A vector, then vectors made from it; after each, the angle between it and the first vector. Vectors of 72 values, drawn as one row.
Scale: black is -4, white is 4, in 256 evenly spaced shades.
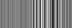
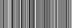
orthogonal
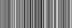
partly opposed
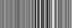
nearly opposite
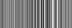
nearly opposite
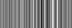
nearly opposite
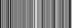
orthogonal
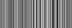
nearly parallel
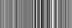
nearly opposite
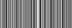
partly aligned
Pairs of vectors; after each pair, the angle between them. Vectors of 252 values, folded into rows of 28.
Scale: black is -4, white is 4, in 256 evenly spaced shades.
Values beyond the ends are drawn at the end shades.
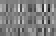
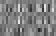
nearly parallel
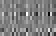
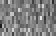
partly aligned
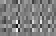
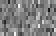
orthogonal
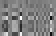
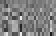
nearly parallel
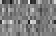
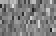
partly opposed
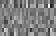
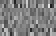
nearly parallel
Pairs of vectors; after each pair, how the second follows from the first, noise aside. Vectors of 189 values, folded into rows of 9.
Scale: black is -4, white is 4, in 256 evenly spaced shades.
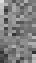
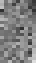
reversed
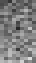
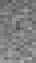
shrunk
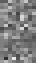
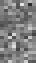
reversed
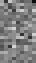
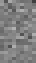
shrunk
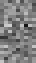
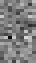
reversed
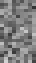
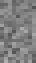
shrunk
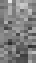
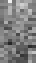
copied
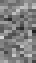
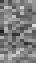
reversed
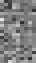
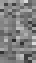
reversed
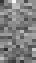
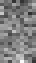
reversed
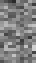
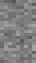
shrunk
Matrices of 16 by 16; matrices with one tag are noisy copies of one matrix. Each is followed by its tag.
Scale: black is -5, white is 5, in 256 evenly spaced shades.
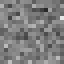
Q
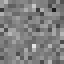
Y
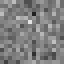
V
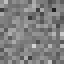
Y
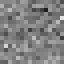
Q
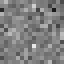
Y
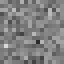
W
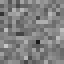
W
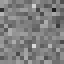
Y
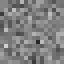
W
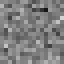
Q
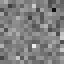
Y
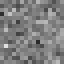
W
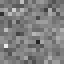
W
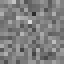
V
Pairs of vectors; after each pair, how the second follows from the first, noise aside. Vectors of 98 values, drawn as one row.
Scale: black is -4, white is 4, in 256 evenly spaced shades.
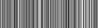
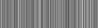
shrunk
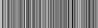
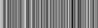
sign-scrambled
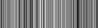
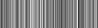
sign-scrambled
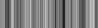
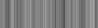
shrunk
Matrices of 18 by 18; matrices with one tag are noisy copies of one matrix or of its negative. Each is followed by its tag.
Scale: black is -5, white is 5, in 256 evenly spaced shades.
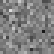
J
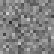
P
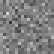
P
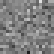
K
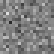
P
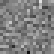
K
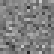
K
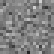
K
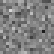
J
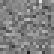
K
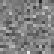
K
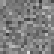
K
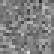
K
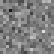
J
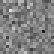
J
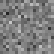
P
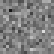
J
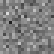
P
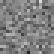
K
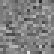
K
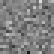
K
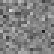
J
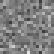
K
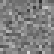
K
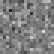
J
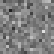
J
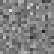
J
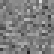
K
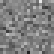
K
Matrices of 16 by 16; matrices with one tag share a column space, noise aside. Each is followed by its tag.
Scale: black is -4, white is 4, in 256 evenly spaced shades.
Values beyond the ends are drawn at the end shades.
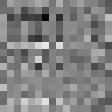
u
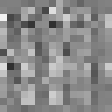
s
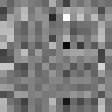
u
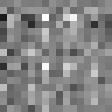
s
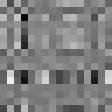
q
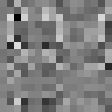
u
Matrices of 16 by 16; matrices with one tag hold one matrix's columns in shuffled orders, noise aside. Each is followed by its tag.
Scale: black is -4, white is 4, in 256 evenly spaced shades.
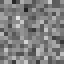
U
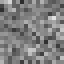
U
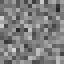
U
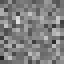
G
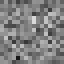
G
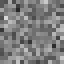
U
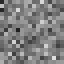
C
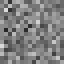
C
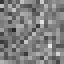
C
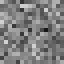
C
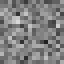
G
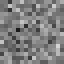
C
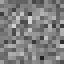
G
